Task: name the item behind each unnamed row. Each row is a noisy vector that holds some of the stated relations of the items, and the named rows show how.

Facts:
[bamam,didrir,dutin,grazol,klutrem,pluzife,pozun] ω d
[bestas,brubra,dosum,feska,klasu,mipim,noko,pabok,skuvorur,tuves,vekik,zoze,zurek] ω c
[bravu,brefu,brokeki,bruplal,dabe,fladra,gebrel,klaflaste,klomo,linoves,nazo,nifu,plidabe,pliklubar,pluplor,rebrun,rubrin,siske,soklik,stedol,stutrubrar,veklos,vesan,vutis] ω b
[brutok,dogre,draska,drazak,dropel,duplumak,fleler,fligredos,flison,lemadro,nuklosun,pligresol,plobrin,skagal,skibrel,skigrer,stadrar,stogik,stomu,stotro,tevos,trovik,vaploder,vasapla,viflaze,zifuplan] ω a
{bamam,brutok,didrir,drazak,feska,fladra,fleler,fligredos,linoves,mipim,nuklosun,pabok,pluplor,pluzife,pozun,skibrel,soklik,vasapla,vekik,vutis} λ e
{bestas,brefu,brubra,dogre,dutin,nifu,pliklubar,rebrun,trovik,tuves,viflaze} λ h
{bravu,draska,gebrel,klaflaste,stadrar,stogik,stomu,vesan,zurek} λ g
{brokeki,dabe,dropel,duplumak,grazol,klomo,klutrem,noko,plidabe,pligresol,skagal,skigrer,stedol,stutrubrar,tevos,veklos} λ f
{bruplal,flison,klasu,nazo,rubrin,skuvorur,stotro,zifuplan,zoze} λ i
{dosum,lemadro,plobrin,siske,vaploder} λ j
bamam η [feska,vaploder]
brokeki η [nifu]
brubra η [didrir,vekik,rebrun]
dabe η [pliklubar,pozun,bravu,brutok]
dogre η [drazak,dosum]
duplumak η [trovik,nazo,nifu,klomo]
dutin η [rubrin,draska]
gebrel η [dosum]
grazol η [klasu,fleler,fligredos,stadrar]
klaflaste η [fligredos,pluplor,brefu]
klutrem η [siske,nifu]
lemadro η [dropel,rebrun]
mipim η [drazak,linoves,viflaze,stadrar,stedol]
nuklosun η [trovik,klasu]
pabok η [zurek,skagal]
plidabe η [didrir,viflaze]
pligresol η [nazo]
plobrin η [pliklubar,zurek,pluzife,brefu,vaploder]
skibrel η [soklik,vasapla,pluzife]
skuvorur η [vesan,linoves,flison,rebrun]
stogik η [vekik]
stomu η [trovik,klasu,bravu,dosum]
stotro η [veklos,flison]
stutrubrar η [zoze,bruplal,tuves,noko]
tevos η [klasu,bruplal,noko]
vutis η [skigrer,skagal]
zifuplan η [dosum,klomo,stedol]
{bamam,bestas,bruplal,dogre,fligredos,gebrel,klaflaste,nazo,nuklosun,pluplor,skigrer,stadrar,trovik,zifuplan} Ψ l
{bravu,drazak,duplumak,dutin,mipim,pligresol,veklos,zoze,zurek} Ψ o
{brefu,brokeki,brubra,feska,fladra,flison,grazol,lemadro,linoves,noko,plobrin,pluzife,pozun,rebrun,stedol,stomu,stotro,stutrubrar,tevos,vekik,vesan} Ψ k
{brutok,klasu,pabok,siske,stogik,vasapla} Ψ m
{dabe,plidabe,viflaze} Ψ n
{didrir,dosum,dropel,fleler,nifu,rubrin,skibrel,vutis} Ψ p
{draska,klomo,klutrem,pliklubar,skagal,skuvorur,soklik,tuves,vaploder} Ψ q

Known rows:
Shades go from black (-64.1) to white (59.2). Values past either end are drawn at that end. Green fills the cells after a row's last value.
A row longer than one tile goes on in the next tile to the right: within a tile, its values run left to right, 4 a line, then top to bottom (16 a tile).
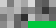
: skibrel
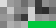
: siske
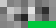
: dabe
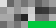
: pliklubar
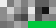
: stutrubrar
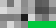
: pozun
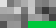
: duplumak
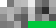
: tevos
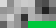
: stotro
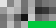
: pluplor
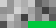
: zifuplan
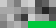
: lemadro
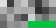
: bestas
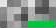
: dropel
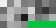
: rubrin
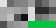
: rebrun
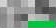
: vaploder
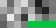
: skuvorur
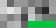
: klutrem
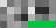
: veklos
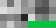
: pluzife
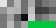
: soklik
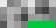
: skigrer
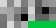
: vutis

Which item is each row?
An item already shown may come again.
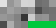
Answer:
stadrar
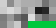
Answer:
grazol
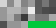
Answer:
nazo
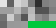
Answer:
zoze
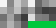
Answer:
nuklosun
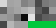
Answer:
gebrel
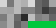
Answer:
skibrel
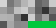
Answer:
dogre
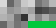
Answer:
viflaze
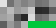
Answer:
brefu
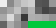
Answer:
flison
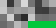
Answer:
brubra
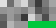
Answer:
zurek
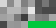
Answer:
nazo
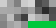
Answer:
lemadro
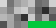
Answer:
dogre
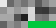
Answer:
pliklubar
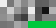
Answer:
stutrubrar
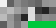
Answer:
nifu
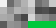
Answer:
trovik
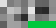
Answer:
veklos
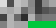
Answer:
vekik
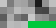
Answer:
dosum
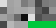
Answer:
gebrel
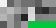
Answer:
nifu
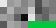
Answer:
bravu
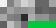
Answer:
draska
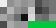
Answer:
vesan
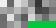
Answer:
klasu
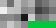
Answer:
didrir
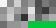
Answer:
bruplal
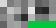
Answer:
veklos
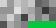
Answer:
zifuplan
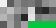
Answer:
nifu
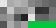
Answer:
klaflaste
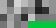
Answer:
mipim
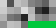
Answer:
dutin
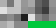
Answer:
bamam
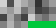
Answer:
feska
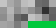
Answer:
plobrin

